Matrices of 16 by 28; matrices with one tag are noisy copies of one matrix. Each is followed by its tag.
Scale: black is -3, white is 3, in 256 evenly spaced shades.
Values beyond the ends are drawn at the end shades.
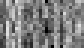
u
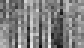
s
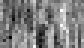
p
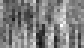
p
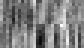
p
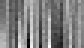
s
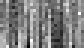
s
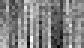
s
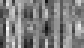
u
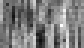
p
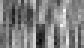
p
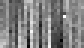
s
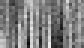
s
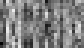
u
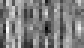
u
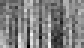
s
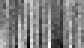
s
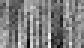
s
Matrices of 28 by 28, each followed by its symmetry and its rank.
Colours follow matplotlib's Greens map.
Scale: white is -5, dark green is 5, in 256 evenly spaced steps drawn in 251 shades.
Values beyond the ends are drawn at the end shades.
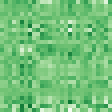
neither, rank three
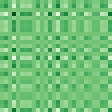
symmetric, rank one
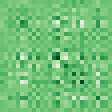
symmetric, rank three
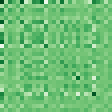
symmetric, rank three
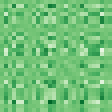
antisymmetric, rank two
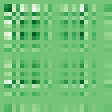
symmetric, rank one
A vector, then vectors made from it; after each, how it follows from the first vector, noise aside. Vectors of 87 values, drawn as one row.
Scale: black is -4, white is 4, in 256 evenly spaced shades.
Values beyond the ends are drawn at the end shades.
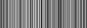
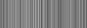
shrunk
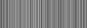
shrunk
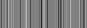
partly zeroed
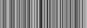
sign-scrambled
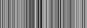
sign-scrambled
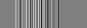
partly zeroed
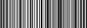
scaled up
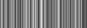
sign-scrambled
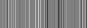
partly zeroed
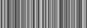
sign-scrambled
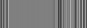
partly zeroed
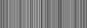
shrunk
